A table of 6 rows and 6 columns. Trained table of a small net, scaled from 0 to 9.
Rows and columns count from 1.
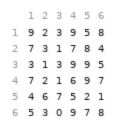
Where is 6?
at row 4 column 4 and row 5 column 2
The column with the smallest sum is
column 3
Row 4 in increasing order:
1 2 6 7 7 9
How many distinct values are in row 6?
6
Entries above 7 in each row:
3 1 2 1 0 2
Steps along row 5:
up up down down down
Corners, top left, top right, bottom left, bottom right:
9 8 5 8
